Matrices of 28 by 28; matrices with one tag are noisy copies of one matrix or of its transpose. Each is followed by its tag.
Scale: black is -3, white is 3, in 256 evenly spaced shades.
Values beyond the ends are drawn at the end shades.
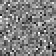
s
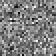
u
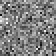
s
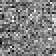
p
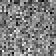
p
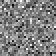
s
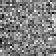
p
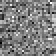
p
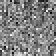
p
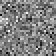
s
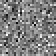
u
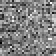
p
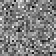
s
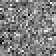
p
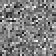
u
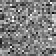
p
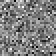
s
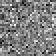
p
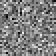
u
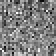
p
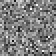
s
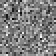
u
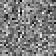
u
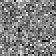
s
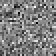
u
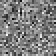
u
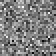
s
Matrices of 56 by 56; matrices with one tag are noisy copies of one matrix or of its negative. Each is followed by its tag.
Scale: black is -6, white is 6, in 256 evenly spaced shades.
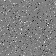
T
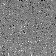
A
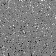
A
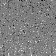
A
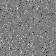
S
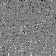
A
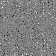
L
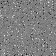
L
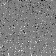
A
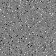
S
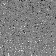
A
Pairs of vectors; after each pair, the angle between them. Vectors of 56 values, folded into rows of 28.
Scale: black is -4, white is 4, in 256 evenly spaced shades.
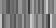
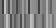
partly aligned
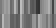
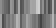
nearly opposite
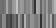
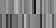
nearly parallel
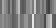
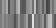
nearly parallel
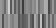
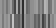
partly aligned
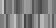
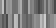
partly aligned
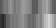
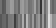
partly aligned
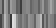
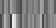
nearly parallel
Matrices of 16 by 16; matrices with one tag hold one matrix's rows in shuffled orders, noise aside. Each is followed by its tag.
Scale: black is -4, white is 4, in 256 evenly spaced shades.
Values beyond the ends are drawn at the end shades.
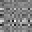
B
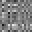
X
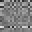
B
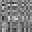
X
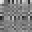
B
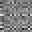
B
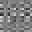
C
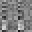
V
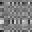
B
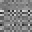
B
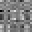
C
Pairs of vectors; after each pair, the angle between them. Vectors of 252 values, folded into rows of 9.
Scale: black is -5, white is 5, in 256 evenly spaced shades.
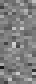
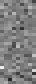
nearly opposite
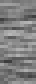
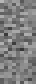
orthogonal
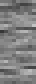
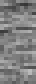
nearly parallel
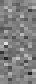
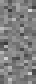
nearly opposite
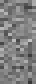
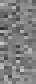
partly opposed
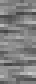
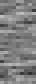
nearly opposite
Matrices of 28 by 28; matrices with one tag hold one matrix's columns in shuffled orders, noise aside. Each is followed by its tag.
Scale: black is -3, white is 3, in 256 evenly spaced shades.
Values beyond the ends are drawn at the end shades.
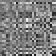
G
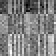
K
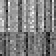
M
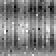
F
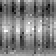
F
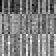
K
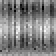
F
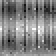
F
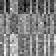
K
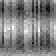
F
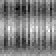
F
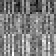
K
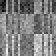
K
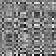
G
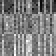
K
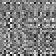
G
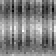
F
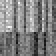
M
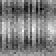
F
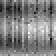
F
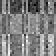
K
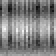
F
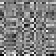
G
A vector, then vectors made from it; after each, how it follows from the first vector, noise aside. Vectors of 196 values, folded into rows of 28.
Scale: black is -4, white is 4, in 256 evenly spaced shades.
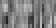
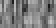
reversed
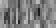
wrapped around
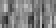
copied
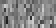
sign-scrambled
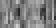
wrapped around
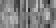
wrapped around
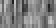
reversed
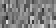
sign-scrambled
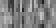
wrapped around
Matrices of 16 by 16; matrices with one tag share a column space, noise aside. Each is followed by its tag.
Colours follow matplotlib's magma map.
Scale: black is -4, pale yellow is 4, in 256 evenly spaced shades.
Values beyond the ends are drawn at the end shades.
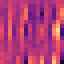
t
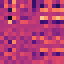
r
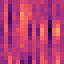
t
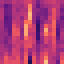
t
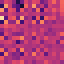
r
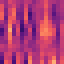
t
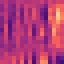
t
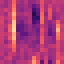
t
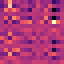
r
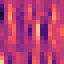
t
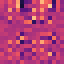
r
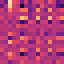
r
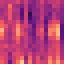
t
